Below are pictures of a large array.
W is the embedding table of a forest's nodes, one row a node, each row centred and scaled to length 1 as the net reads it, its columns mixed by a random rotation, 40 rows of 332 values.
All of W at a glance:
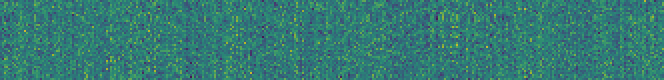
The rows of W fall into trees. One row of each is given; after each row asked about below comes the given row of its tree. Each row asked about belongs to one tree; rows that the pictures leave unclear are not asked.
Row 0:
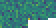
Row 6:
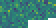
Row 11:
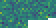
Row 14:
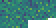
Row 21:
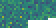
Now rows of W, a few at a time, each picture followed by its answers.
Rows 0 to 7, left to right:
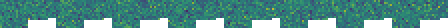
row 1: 14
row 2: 14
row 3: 14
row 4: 21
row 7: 0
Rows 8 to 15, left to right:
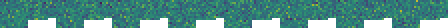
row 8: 0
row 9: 0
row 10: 0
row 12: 14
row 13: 0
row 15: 6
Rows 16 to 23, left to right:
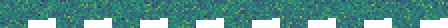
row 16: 11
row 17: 0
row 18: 0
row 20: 14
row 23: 0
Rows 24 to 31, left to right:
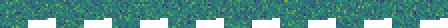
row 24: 14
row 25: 11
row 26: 0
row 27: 11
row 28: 14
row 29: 14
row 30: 6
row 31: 21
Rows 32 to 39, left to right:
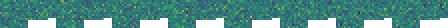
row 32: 11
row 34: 6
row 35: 14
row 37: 21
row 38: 21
